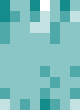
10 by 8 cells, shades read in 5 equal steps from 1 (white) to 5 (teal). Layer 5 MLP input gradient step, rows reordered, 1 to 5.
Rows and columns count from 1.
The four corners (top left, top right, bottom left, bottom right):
5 3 2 2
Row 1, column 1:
5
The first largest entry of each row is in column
1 1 1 1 1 1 5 6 1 5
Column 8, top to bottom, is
3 2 3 3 3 3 4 3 4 2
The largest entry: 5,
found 5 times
